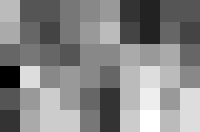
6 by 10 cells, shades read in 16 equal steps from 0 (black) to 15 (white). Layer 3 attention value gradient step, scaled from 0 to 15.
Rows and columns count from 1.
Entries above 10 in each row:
1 1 0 4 4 6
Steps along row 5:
up up down down down up up down up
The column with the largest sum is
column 8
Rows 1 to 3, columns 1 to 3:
11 5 5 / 10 6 4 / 6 7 6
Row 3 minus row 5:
1 -2 -6 -4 2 5 -1 -5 1 -7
